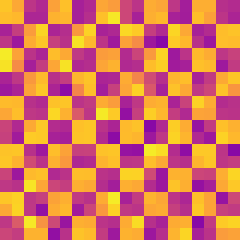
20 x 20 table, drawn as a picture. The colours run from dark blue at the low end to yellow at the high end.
The histogram has two humps. A checkerboard runs through the table. No single row or column stands out from its neighbours. On average the colour sits 60% of the way up the scale.
